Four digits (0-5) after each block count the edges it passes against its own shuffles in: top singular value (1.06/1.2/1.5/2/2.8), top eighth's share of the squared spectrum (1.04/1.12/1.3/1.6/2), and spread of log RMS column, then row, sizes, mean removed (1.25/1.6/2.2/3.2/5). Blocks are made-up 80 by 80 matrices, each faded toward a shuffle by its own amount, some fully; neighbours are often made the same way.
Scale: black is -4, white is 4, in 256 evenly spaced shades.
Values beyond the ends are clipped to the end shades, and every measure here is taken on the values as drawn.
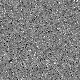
0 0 0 0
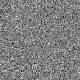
3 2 0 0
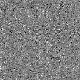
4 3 1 1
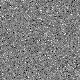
1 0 0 0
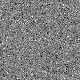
2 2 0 0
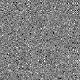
4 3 2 1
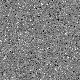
0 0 0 0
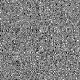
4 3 1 1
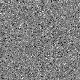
3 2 0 0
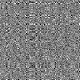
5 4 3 3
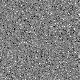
2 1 0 0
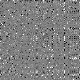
4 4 2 2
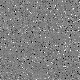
2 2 0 1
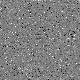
1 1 0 0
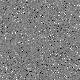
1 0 0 0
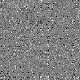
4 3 2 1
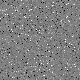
0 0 0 0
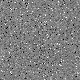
2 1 0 0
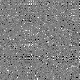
4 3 2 2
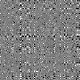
4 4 3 3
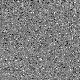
3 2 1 1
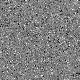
2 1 0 0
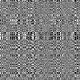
5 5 4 4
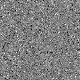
2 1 0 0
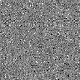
3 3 1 1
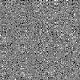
4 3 2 2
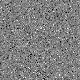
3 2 0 0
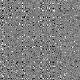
4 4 3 2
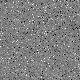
0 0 0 0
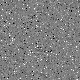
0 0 0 0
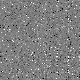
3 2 1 0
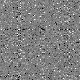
4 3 2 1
